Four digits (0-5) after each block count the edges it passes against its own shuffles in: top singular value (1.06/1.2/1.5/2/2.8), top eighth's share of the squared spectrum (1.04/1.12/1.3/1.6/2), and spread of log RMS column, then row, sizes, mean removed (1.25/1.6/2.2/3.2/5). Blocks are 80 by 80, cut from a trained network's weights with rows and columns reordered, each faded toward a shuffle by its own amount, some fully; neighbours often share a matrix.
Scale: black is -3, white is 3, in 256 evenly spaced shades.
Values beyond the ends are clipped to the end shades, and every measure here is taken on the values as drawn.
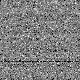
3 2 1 1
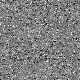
0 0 0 0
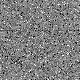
0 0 0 0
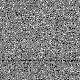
2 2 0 1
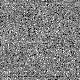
1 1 0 0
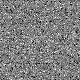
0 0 0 0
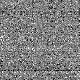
3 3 2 1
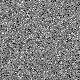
0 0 0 0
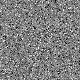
0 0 0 0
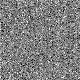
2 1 0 0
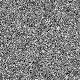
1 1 0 0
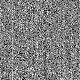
2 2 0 2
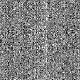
3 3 1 2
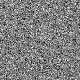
2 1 0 0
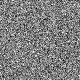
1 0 0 0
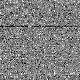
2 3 1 2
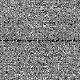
3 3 2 2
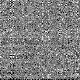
3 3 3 1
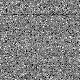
2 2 1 0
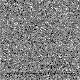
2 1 1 1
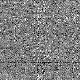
3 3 2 1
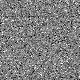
1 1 0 0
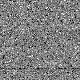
1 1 0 0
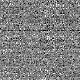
3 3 2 1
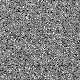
0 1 0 0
